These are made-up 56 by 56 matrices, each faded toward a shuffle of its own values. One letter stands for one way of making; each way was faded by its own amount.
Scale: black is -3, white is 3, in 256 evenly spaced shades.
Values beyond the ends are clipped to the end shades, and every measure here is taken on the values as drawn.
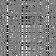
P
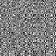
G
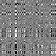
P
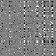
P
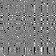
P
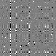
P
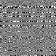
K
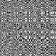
G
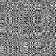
G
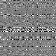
K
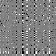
P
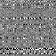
K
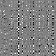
P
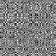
G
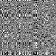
G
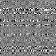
K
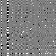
P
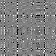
P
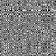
G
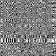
G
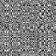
G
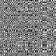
G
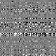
K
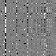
P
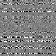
K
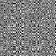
G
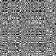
G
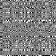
K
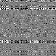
K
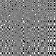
P
